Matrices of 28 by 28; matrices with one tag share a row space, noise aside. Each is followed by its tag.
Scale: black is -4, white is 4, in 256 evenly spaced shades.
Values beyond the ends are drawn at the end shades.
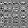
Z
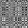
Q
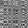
Z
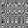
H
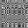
H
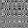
H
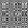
Q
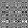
Q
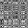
Z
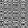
Z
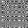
H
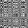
Z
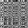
Z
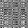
Z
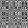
Q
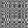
H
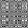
Q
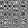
Z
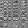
Z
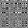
Q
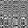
Z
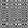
Q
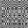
H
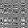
Z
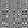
Q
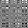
Q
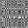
H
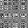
Z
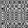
H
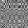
H
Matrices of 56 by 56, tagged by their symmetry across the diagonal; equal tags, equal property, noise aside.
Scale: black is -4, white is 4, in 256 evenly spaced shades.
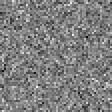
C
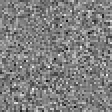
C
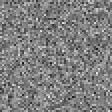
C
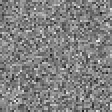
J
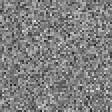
J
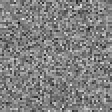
J
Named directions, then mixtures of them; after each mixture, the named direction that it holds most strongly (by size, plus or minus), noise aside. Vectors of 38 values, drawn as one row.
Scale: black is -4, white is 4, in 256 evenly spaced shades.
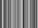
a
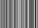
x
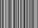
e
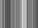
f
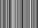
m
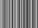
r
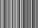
r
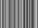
e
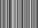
m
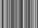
a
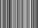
m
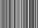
x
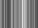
f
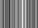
f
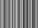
r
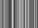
e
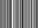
m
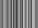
r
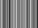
m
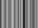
a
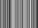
m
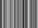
a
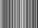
r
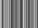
a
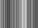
f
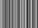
r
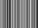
m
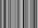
a
